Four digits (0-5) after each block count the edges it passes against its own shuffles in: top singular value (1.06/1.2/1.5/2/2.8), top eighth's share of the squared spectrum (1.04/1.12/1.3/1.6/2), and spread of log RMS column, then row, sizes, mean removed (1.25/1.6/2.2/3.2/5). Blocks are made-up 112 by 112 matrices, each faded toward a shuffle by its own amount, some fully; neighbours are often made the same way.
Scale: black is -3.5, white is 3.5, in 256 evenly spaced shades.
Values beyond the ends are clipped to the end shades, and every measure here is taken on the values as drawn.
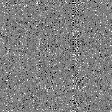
4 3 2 1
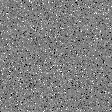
0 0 0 0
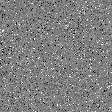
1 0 0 0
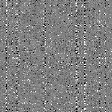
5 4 3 2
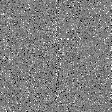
1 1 2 0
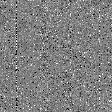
2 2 2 0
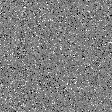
0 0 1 0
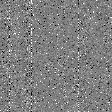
2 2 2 0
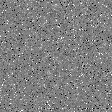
2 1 0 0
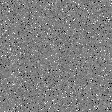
0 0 0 0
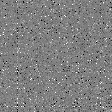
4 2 1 1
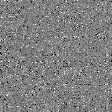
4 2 1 1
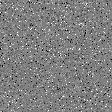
2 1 0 0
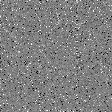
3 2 0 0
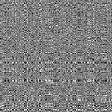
5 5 3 4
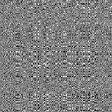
5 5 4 3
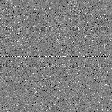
4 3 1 2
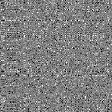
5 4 2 3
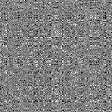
5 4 3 3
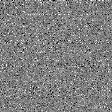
2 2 0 3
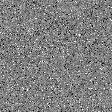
1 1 0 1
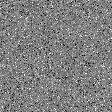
0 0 0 0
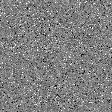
1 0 0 1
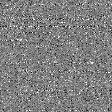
2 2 0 3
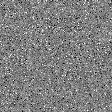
1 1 0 1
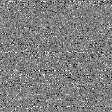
3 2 0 3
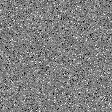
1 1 0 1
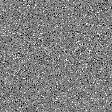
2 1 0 2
